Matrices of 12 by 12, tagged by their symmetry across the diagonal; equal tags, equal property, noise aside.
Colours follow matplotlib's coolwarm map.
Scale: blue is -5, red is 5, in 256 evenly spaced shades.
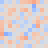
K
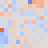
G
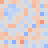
K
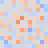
K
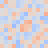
K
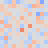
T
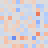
G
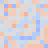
K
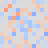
K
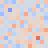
K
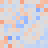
K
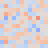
T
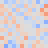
G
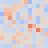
T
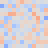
T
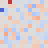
G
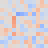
G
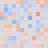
T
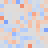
G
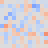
T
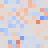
G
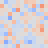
G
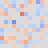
G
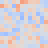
T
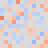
K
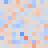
T
